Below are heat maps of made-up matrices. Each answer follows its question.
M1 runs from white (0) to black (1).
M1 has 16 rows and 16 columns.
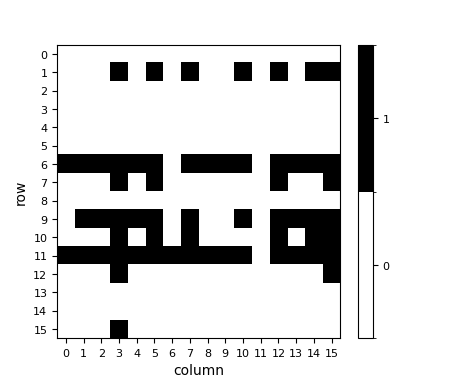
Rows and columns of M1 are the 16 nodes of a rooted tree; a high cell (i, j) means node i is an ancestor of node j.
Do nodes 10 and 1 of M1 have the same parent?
no
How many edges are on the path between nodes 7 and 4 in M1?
4
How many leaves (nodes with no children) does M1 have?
8
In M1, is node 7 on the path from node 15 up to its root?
yes
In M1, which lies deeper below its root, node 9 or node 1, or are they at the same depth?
node 1
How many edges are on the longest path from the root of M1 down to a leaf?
8
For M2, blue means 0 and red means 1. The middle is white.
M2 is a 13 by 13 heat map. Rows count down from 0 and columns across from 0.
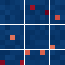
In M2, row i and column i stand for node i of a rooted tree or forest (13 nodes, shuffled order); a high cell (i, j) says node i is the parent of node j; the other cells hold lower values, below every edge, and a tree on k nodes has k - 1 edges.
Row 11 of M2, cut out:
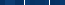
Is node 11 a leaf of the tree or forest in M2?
yes
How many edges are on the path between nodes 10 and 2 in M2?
2
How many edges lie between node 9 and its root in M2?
2
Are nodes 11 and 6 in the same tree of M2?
no
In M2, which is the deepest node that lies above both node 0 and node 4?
12
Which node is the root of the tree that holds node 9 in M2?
7
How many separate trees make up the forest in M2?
4
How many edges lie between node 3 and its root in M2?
0
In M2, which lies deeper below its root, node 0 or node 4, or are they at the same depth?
the same depth
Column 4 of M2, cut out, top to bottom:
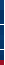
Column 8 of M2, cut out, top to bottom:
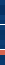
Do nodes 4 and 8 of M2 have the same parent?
no
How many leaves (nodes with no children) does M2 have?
6
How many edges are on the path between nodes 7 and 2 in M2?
1
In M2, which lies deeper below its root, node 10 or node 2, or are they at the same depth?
node 10
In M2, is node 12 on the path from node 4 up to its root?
yes
